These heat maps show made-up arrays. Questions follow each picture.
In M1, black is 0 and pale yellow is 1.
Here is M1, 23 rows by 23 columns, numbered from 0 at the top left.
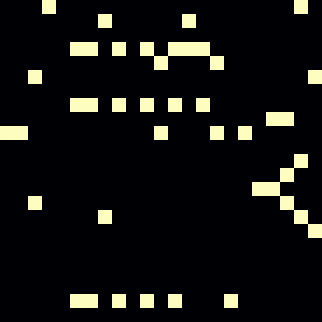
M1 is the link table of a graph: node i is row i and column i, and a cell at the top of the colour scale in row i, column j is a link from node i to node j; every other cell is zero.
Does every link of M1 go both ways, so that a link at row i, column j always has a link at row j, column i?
no
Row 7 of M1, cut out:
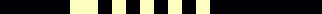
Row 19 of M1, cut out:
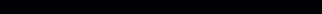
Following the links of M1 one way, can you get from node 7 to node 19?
yes
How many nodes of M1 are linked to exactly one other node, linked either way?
2
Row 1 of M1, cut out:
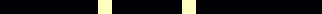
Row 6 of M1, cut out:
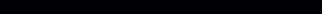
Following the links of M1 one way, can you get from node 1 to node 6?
yes
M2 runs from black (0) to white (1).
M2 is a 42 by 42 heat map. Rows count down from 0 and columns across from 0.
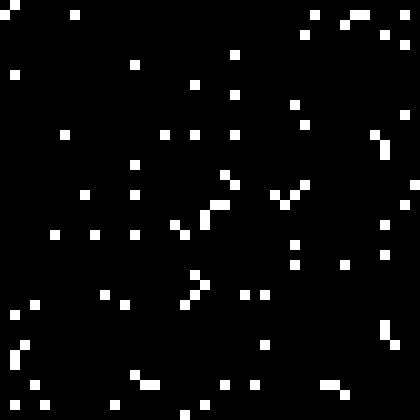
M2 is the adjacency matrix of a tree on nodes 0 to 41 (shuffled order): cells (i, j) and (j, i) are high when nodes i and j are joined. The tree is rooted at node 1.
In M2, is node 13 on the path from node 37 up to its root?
yes
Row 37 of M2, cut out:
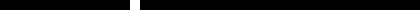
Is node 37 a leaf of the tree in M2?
yes
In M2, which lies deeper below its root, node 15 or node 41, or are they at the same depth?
node 41
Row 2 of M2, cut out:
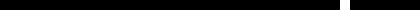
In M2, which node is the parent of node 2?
34
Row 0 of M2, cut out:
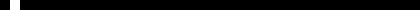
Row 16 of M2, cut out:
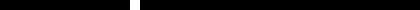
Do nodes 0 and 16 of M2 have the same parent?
no
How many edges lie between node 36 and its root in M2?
1
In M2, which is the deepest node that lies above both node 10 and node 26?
29
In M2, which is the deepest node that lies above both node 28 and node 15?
20
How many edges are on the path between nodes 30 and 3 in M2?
1
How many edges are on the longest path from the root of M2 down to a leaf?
14
